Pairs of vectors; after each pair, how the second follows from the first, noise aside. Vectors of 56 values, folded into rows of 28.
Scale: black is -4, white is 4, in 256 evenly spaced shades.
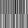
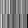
shuffled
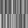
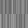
shrunk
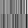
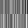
negated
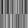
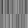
shrunk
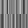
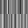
negated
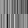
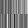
negated
